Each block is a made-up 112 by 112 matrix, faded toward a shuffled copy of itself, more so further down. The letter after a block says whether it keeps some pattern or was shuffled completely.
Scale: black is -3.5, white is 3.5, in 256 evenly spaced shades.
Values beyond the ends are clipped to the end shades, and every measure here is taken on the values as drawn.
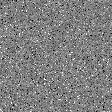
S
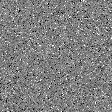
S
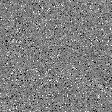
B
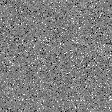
B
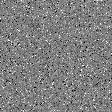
S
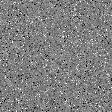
S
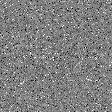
B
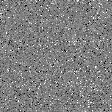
B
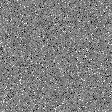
S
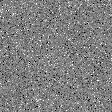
S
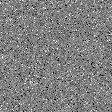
S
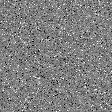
S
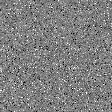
B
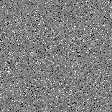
B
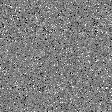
B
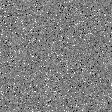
S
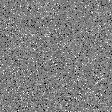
B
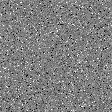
S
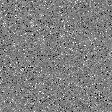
B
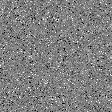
B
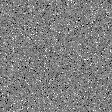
S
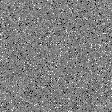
B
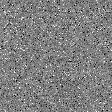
B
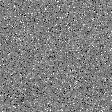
S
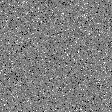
S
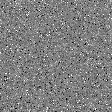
S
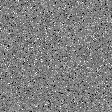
S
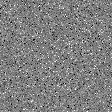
S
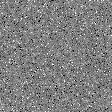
S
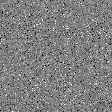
B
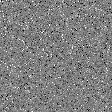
B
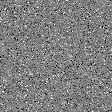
S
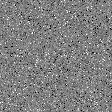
B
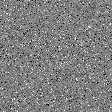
B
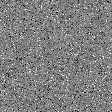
S
